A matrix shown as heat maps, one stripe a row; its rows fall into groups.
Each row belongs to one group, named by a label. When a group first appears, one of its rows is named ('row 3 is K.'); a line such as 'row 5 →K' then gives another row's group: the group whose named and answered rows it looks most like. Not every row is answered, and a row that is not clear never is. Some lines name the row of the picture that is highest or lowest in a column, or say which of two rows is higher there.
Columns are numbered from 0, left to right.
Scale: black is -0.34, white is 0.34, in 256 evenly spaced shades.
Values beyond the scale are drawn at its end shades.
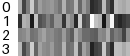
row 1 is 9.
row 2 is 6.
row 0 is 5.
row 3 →5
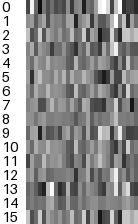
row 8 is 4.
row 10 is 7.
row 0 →9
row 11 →9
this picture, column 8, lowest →13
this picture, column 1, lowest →5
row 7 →6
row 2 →5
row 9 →9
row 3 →4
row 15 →5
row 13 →6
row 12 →4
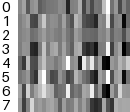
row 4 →7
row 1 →6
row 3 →6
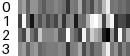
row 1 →9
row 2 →7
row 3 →4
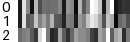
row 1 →9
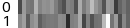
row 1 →4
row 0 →9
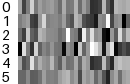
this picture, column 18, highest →3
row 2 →7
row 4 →5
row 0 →5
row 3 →9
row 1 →6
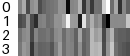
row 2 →9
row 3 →9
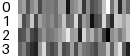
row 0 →4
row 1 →5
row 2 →7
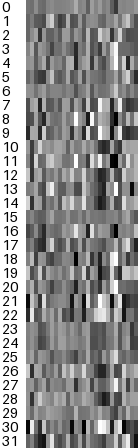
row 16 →7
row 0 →7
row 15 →6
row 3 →4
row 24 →6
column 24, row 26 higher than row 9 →Yes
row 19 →5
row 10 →5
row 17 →6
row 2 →9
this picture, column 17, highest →22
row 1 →6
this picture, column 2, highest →11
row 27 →4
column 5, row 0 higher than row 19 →No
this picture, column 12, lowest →18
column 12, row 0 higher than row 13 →Yes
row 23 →6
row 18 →4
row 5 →6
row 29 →7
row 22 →9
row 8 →7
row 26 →5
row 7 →9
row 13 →6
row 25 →4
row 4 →4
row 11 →7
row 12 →5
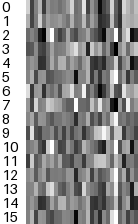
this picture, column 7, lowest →9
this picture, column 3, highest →1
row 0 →5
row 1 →5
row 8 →4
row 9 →9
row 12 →4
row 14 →6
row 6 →5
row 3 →7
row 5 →4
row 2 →6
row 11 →9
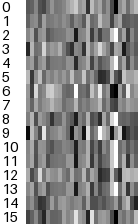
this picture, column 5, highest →6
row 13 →4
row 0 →7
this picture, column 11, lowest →9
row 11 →4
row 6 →7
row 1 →9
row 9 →9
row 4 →4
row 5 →5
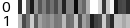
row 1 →5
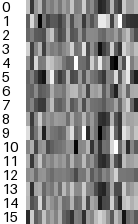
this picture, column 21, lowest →4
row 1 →9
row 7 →6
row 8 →5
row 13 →5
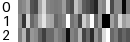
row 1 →7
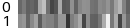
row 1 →4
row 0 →6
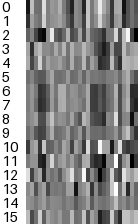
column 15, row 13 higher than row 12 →Yes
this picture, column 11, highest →12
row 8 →6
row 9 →6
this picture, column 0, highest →12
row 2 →6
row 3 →5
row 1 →9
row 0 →9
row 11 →6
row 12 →5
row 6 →6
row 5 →6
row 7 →6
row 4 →5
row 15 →5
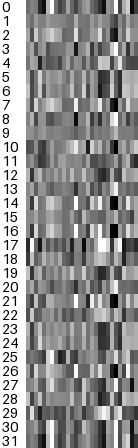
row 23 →5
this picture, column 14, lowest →17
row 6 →5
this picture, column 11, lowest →17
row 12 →5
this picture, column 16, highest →21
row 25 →6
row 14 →7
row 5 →5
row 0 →6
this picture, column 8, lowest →25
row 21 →7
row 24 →5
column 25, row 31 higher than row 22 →Yes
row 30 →6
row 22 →9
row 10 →7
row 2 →7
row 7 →7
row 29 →9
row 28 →5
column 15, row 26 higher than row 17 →No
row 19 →5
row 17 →9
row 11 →6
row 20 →4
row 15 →6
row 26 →7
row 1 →7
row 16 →7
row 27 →6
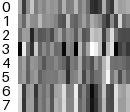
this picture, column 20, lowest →0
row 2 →9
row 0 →5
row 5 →4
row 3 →9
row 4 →4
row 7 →5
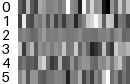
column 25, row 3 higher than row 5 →Yes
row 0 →7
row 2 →6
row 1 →9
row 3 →5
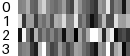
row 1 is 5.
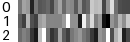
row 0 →9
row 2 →6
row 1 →7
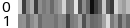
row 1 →4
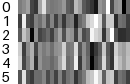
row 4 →5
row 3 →5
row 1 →9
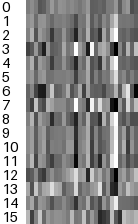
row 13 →7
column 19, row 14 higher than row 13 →Yes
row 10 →4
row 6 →6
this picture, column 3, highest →15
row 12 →7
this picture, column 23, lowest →15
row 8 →4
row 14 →4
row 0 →6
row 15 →5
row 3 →7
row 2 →4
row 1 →4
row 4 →4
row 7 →7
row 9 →4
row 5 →4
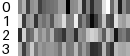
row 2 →9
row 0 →4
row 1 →5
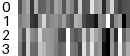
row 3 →7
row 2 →7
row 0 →9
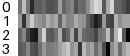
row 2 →6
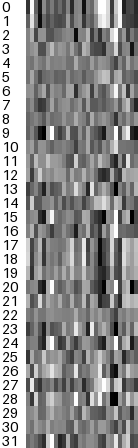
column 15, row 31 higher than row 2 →No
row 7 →6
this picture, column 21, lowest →28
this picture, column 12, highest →28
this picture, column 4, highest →25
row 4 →7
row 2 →4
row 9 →6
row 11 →7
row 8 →7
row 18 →5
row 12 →5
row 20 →6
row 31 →6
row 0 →9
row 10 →4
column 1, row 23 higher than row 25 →No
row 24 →6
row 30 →7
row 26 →7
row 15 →6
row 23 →7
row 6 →4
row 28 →7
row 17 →5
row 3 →6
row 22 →7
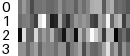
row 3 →4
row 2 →9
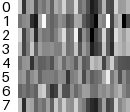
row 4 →9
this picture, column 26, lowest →1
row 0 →5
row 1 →6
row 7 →5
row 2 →5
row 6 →6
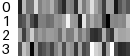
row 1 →7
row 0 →9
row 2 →5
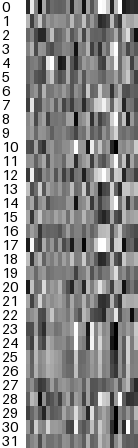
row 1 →5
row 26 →7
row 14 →4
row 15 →5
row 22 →6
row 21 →5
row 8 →4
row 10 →7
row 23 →7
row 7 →9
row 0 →9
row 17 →9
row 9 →4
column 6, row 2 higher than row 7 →Yes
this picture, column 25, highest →30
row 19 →4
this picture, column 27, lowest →2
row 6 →9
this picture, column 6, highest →4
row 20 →9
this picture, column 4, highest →20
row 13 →5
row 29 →7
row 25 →7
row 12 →9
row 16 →9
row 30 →7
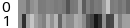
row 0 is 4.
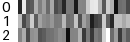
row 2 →4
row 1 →5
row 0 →9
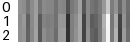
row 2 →4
